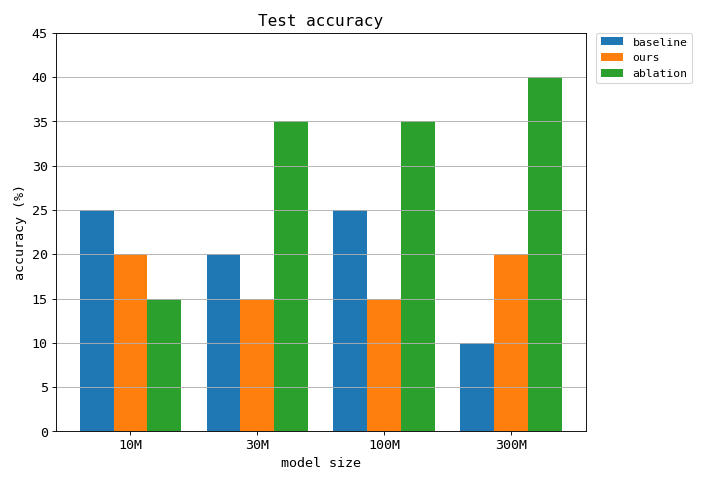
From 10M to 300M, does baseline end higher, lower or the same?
lower
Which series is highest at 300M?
ablation
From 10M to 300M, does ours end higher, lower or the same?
the same
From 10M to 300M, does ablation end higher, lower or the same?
higher
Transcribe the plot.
Title: Test accuracy
x-axis: model size, ticks 10M 30M 100M 300M
y-axis: accuracy (%), ticks 0 5 10 15 20 25 30 35 40 45
Legend: baseline, ours, ablation
Values:
baseline: 25 20 25 10
ours: 20 15 15 20
ablation: 15 35 35 40
